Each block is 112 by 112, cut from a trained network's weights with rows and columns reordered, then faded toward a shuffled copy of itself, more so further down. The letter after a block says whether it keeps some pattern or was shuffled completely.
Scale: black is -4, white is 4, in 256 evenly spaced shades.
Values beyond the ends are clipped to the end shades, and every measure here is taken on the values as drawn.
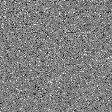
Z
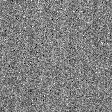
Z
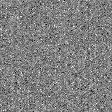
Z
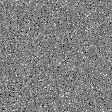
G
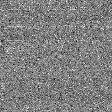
Z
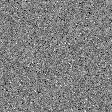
G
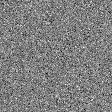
G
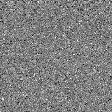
Z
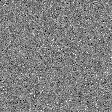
G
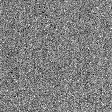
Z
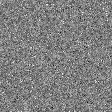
G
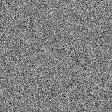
G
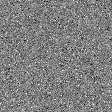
G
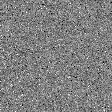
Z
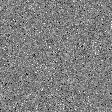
G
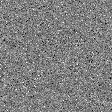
Z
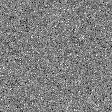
G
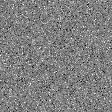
G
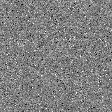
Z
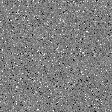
Z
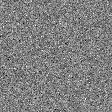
G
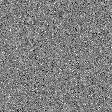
G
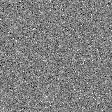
G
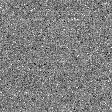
Z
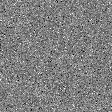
G
